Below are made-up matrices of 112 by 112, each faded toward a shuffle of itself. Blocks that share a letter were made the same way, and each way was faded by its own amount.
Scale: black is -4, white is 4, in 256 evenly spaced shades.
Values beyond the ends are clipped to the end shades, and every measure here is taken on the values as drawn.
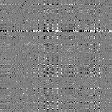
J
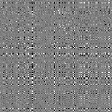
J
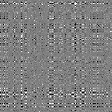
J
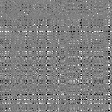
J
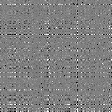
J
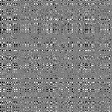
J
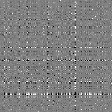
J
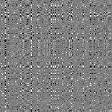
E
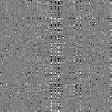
E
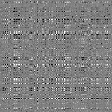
J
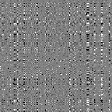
E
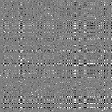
J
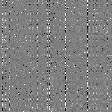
E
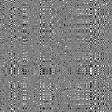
E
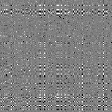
J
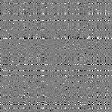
J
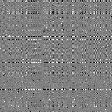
J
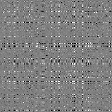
J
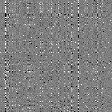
E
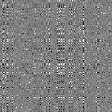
E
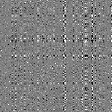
E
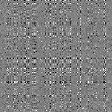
E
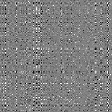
E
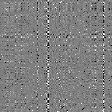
E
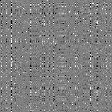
E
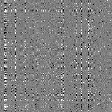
E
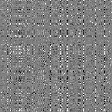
E
